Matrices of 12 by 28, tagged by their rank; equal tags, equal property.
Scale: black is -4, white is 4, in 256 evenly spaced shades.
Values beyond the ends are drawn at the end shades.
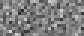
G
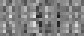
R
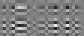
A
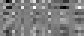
R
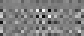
R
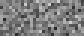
G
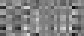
R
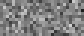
G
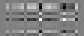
A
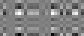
A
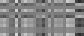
A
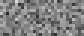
G
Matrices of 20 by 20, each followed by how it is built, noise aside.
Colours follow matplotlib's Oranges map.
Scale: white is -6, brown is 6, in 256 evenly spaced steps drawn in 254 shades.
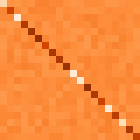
diagonal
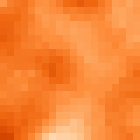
smooth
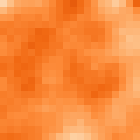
smooth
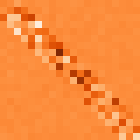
banded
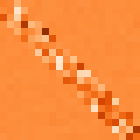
banded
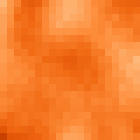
smooth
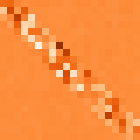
banded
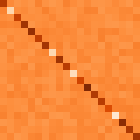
diagonal
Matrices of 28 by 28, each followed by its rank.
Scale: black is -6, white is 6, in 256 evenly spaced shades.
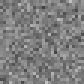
full rank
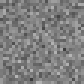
full rank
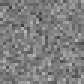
full rank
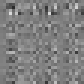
three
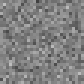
full rank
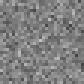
full rank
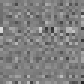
three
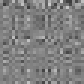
three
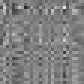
three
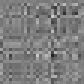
three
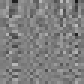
three
